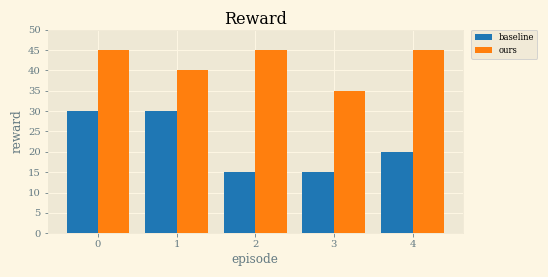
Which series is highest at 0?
ours
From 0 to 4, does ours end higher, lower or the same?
the same
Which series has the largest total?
ours
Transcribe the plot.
Title: Reward
x-axis: episode, ticks 0 1 2 3 4
y-axis: reward, ticks 0 5 10 15 20 25 30 35 40 45 50
Legend: baseline, ours
Values:
baseline: 30 30 15 15 20
ours: 45 40 45 35 45
